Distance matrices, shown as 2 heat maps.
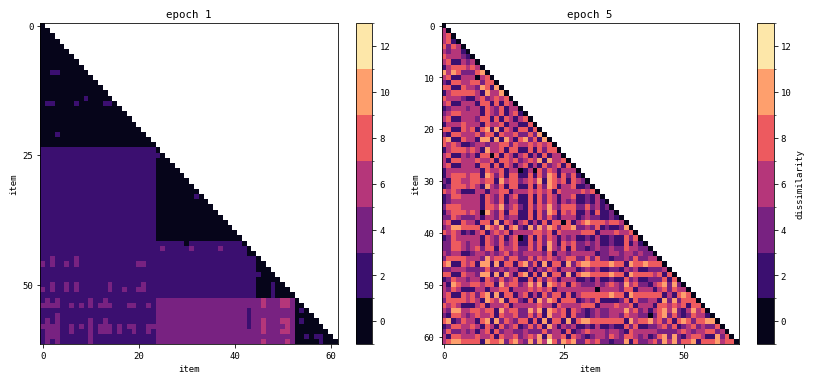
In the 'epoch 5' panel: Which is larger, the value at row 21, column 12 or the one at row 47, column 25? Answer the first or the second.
the first
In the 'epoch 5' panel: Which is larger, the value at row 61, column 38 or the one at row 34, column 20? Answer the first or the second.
the first
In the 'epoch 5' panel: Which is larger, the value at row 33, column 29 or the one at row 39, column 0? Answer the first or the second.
the second
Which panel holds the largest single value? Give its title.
epoch 5
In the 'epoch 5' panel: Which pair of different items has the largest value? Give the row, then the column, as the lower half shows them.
61, 22
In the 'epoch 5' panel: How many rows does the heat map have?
62
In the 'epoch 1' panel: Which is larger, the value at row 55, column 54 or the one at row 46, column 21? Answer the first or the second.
the second
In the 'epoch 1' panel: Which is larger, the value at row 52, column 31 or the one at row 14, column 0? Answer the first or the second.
the first
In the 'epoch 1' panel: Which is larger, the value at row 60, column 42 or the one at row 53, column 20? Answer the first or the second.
the first
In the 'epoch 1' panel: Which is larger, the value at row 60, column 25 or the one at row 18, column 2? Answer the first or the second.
the first
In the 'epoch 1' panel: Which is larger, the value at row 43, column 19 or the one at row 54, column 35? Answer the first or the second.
the second
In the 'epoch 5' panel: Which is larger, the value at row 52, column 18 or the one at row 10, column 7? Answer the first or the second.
the first
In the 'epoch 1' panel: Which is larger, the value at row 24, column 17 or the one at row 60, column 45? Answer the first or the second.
the second
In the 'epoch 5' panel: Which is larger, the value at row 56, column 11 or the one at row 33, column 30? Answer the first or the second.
the second
